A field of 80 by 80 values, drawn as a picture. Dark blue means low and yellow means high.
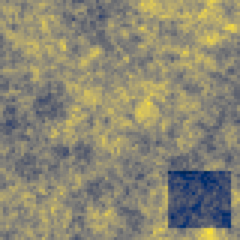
The bottom right is the ninth with the lowest average. An odd patch, lower than its surroundings, sits in the bottom right. The field is mottled with small blotches.
